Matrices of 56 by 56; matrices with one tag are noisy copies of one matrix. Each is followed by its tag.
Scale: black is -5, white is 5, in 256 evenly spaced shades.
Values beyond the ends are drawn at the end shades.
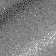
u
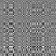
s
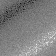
u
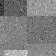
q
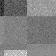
q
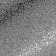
u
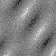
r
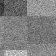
q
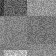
q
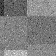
q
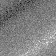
u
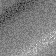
u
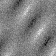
r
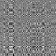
s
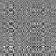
s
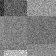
q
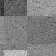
q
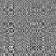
s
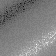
u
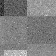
q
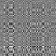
s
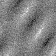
r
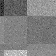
q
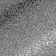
u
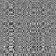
s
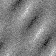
r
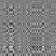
s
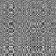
s
